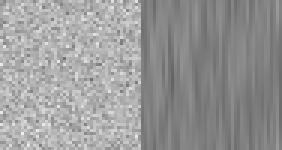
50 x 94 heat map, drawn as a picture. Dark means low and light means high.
It is made of 1 by 2 panels. Panel 1,1: high, fine-grained. Panel 1,2: middling, streaked downward, faint in contrast.
